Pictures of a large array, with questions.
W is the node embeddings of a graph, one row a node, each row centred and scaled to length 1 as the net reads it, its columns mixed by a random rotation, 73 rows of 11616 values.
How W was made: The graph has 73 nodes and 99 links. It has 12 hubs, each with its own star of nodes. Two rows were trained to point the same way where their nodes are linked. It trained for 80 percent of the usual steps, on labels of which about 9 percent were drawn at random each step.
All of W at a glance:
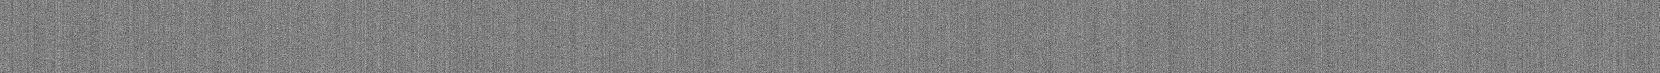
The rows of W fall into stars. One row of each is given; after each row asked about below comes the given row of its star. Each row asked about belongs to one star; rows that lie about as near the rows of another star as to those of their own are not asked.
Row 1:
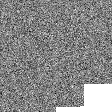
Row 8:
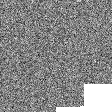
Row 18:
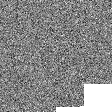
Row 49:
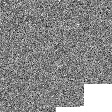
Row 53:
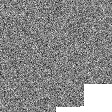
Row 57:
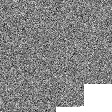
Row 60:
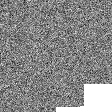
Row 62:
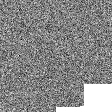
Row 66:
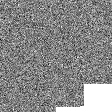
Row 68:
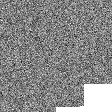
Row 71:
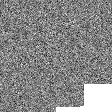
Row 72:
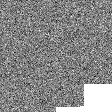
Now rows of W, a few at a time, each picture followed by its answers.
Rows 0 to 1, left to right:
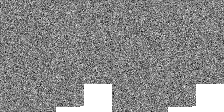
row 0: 62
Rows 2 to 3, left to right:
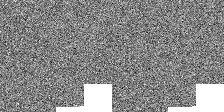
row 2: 57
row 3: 8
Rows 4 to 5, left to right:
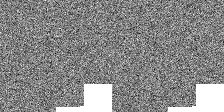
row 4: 72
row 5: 71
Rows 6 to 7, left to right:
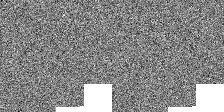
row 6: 49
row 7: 71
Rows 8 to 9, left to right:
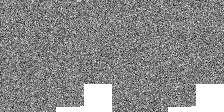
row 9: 60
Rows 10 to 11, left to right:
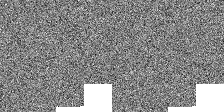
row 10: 71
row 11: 8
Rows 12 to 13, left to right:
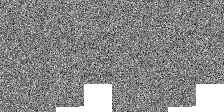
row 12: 66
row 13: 72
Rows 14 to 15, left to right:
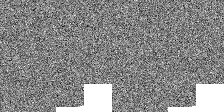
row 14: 68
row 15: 18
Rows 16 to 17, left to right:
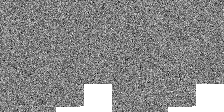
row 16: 72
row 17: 8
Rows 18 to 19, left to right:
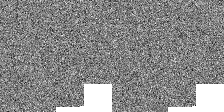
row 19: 8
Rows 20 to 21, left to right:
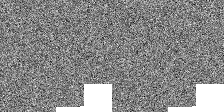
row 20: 71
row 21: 49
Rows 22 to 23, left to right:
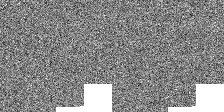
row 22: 57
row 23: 72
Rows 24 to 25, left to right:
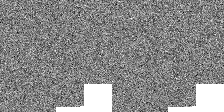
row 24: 18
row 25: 62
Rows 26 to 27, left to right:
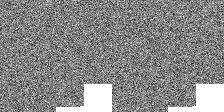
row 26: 49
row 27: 62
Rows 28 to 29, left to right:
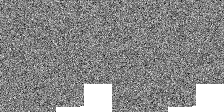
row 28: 62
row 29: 60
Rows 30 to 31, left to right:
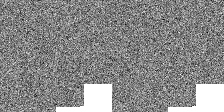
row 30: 62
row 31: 8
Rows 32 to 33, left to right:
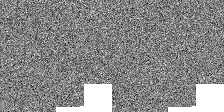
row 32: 18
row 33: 53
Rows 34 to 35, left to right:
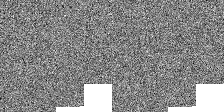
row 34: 53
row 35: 66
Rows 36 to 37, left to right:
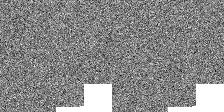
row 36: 57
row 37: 62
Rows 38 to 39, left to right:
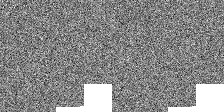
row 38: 60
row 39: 68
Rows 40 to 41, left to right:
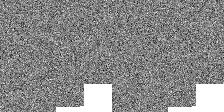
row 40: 53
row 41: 71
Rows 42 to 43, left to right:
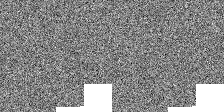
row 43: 72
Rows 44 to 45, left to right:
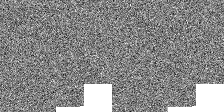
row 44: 49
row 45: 62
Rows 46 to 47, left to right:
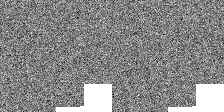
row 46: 18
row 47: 1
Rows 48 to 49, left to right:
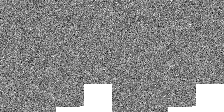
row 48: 68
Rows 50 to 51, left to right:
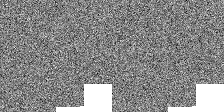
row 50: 53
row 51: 18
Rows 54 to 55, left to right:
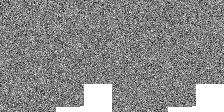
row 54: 60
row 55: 72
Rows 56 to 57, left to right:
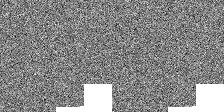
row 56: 60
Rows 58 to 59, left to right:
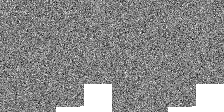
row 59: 68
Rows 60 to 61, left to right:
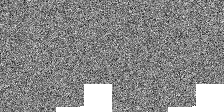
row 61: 8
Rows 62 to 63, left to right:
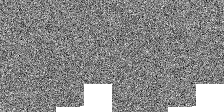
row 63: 66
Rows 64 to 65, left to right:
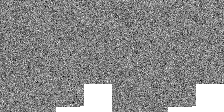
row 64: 72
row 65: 49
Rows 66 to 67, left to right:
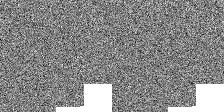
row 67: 66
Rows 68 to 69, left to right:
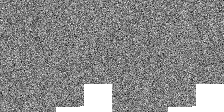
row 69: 8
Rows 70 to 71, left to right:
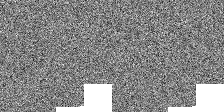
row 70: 57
